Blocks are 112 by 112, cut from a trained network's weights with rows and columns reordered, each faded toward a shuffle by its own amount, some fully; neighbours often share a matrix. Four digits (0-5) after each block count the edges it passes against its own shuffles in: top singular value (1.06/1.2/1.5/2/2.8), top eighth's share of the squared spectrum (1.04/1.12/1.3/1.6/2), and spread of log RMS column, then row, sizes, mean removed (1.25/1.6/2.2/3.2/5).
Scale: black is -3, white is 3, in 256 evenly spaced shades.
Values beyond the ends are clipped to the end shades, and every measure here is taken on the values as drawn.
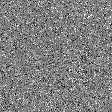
0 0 0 0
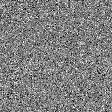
2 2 0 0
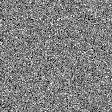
2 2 0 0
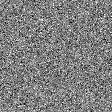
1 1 0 0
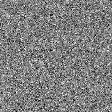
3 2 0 1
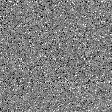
2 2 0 1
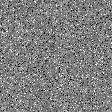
0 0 0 0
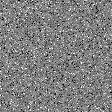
0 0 0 0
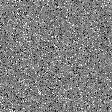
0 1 0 0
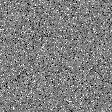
0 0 0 0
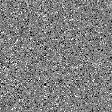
3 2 1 1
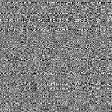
4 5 2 4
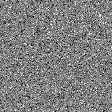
2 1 0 0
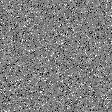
0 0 0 0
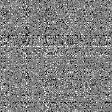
3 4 3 2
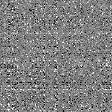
3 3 3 2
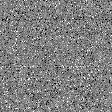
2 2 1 1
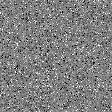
1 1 1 0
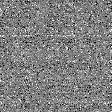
3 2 2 1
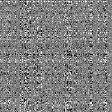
4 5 4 3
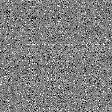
2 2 2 1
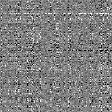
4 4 4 3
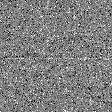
2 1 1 0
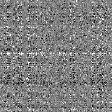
4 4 3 2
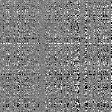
4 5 4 3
